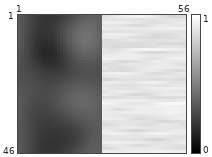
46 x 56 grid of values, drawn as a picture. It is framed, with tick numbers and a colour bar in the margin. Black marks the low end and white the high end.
The table splits into one row of 2 panels. Panel 1,1: low, smooth. Panel 1,2: very high, streaked across, faint in contrast.
